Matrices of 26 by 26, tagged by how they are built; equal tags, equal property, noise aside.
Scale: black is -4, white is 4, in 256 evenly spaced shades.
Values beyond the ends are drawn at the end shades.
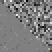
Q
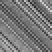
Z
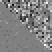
Q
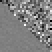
Q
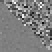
Q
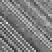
Z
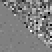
Q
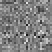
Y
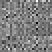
Y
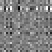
Y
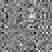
Y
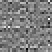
Y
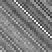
Z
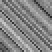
Z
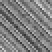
Z
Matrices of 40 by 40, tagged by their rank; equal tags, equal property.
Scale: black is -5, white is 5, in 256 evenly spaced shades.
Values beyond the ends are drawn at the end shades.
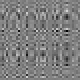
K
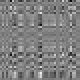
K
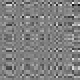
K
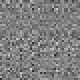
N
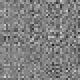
N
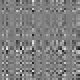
K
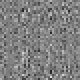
N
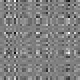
K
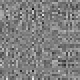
N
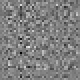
N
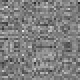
N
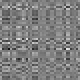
K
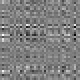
K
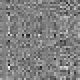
N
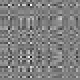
K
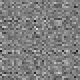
N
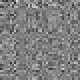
N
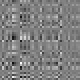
K
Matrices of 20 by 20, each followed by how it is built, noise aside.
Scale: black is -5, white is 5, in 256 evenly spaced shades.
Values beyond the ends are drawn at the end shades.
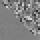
upper triangular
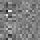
low rank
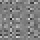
low rank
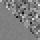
upper triangular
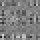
low rank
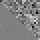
upper triangular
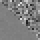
upper triangular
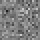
low rank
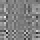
low rank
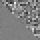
upper triangular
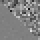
upper triangular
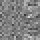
low rank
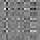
low rank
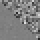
upper triangular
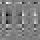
low rank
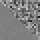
upper triangular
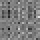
low rank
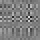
low rank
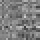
low rank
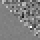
upper triangular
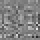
low rank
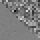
upper triangular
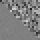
upper triangular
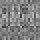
low rank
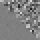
upper triangular
